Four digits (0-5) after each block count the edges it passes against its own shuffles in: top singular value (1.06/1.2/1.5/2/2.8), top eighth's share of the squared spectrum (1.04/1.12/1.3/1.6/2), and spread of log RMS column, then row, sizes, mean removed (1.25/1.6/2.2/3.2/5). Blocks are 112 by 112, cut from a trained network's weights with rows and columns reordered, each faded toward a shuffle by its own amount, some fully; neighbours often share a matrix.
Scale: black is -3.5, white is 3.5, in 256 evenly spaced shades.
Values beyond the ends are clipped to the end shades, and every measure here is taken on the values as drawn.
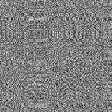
5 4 1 2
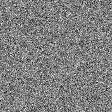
0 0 0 0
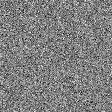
0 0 0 0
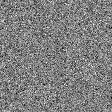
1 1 0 0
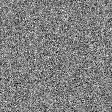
0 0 0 0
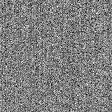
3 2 0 0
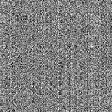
4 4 2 2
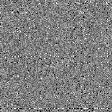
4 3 2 2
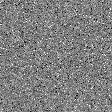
0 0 0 0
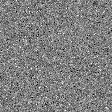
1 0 0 0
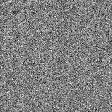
2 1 0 0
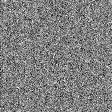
2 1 0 0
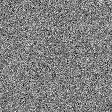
1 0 0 0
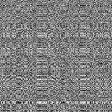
5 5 2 4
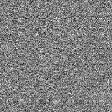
4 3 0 2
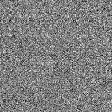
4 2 0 1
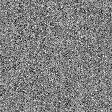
1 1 0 0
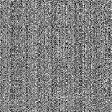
4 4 3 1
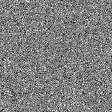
2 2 0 1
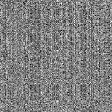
4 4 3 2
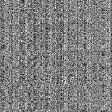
4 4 3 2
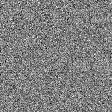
2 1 0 0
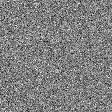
1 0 0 0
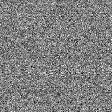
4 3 1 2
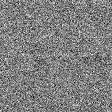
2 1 0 0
